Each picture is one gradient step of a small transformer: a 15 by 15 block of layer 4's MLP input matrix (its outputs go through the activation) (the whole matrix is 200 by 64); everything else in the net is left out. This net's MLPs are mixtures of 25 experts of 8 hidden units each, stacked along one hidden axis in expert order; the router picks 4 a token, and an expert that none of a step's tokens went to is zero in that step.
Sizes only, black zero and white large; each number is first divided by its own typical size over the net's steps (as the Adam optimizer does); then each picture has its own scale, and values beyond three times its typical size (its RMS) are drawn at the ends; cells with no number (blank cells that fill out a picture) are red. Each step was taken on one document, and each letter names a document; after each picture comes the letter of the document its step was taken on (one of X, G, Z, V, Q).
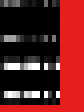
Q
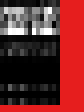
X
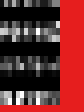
Q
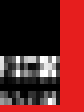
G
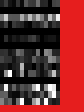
G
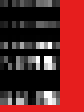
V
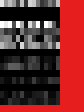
Q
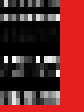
G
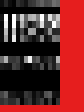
G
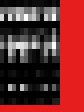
X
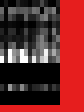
X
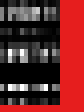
X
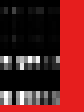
V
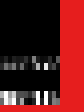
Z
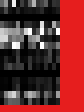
Q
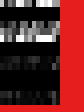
Q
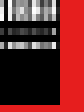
X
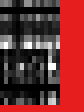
G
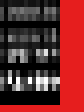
X
